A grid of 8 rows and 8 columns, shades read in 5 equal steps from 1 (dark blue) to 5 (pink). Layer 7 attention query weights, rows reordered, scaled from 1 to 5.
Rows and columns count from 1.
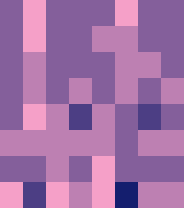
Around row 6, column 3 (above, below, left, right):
4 4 4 4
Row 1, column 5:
3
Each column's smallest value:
3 2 3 2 3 1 2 3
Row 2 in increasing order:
3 3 3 3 3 4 4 5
